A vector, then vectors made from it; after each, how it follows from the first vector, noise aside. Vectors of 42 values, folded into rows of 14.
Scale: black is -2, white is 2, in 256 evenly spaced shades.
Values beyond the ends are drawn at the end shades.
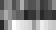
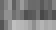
shrunk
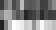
copied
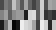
sign-scrambled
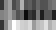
copied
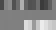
partly zeroed
